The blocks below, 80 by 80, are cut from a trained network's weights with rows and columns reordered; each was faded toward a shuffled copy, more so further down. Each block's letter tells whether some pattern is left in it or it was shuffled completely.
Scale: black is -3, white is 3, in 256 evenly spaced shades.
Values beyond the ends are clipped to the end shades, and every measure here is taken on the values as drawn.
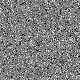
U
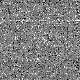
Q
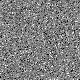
U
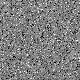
U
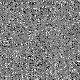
Q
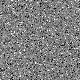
U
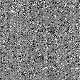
Q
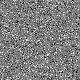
U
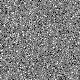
U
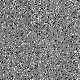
Q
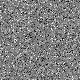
U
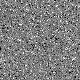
U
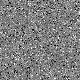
U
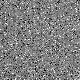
Q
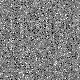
Q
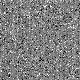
Q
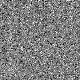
Q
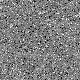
U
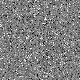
U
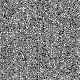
Q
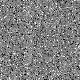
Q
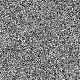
Q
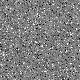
U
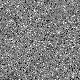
U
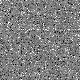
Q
